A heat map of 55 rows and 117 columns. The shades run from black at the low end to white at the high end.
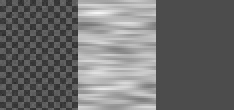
It is made of 1 by 3 panels. Panel 1,1: low, checkered. Panel 1,2: high, streaked across. Panel 1,3: low, flat.
